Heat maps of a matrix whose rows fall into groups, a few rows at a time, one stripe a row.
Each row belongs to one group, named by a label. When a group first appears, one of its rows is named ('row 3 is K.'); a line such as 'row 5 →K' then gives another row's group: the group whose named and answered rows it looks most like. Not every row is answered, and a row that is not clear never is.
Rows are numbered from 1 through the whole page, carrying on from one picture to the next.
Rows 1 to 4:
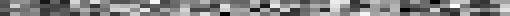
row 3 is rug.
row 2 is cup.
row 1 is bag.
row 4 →bag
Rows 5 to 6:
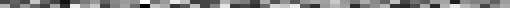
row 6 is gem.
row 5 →rug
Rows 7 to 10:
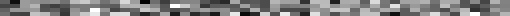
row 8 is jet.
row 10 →rug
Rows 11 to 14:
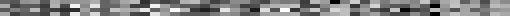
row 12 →gem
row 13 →rug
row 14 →gem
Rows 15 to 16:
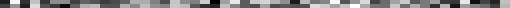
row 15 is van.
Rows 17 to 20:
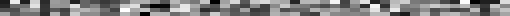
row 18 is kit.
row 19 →jet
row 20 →gem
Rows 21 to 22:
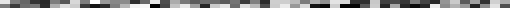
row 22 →kit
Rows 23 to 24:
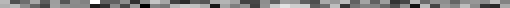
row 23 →gem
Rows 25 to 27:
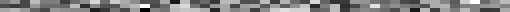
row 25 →rug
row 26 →kit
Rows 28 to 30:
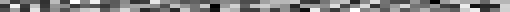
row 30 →rug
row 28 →gem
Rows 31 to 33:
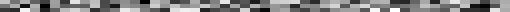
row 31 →gem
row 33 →jet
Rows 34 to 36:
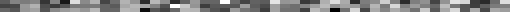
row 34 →gem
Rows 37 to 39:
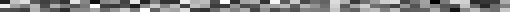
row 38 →van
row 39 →rug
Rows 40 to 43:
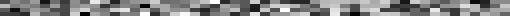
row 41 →gem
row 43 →kit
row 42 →rug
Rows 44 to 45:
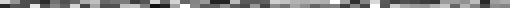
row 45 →kit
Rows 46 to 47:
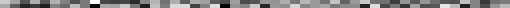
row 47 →cup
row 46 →van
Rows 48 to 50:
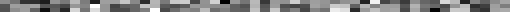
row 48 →cup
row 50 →bag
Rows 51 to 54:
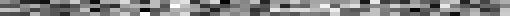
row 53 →cup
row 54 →rug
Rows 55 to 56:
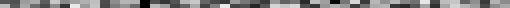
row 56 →gem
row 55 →jet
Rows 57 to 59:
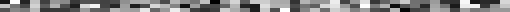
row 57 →van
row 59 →rug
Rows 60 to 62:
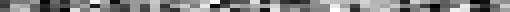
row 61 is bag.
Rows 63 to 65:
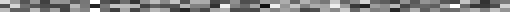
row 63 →van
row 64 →cup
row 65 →gem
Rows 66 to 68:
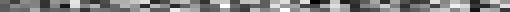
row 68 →kit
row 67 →gem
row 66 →kit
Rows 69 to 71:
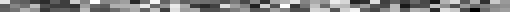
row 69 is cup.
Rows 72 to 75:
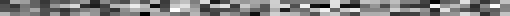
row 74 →jet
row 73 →kit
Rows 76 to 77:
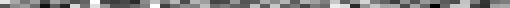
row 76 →van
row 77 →bag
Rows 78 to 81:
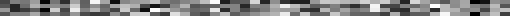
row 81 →kit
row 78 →bag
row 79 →kit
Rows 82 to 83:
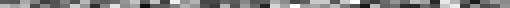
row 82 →jet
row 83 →cup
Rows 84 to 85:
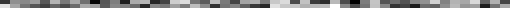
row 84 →kit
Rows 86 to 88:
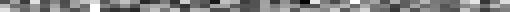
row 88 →van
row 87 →gem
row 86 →rug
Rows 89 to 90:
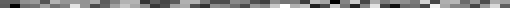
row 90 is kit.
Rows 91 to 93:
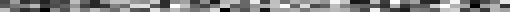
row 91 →cup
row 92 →kit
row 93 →cup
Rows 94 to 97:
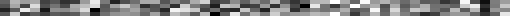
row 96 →jet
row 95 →rug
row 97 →cup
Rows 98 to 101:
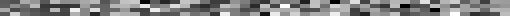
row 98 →jet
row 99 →rug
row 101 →cup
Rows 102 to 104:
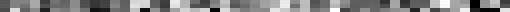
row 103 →kit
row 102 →kit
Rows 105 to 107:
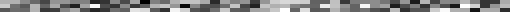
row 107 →kit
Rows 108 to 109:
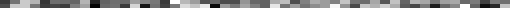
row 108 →jet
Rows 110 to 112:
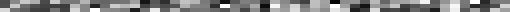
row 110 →jet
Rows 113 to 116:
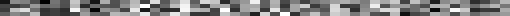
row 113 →bag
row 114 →kit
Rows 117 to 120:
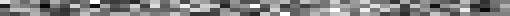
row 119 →bag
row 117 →van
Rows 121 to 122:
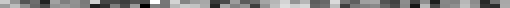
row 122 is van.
